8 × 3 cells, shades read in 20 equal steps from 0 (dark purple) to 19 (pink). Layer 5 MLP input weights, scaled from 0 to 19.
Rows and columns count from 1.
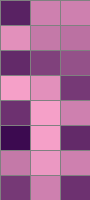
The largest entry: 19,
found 3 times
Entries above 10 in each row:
2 3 0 2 2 1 3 1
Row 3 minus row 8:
-2 -8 4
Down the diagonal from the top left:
3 14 9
